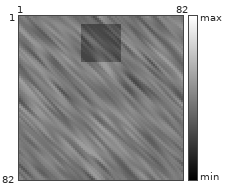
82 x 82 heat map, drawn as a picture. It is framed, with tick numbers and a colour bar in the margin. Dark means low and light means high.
An odd patch, lower than its surroundings, sits in the top middle. The ninth with the lowest average is the top middle. The grain runs diagonally down to the right.
